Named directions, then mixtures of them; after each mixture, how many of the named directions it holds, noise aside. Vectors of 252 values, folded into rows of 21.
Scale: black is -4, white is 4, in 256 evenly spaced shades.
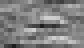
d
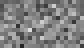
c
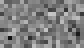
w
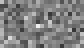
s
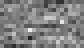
three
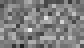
three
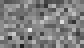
three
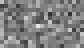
one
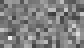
one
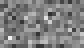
three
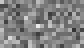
one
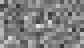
one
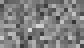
three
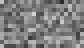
three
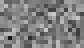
one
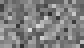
two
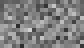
one
